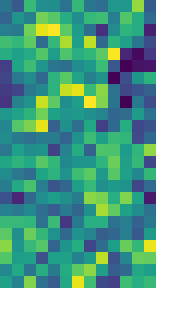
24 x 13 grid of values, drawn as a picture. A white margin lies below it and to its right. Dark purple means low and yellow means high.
Histogram: bell-shaped. Ninth with the highest average: top middle. Mirror symmetry: none. Ninth with the lowest average: top right. Slope: none.
